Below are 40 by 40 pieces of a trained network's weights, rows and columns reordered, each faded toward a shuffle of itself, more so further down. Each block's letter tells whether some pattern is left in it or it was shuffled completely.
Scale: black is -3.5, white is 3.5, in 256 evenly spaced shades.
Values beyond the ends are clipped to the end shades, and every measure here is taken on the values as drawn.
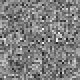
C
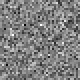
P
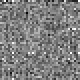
C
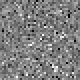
P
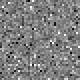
P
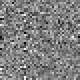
C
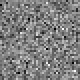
C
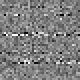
C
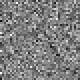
C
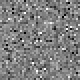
P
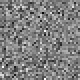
C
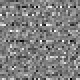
C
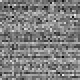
C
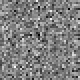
C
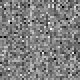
C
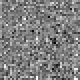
C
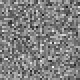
P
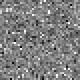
P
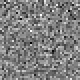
P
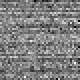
C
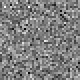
P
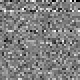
C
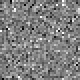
P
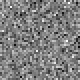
P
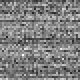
C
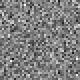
C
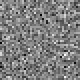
C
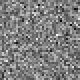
P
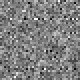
C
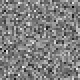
C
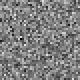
P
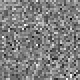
C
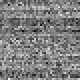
C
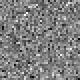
P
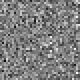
C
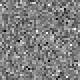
P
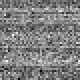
C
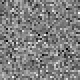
C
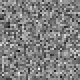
P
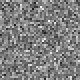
P
